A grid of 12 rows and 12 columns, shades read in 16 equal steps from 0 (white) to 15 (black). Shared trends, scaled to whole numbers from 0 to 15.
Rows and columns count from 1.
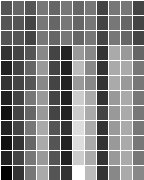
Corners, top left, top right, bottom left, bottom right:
10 11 15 7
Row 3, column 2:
10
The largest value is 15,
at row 12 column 1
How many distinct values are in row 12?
8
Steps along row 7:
down down down up up down up up down down up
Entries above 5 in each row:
12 12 12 11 9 11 9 9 8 8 9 8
